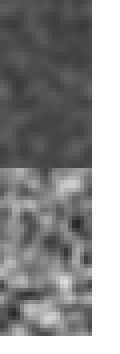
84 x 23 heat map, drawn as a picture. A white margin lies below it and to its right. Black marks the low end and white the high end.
It is made of 2 by 1 panels. Panel 1,1: low, blotchy, faint in contrast. Panel 2,1: middling, blotchy, strong in contrast.
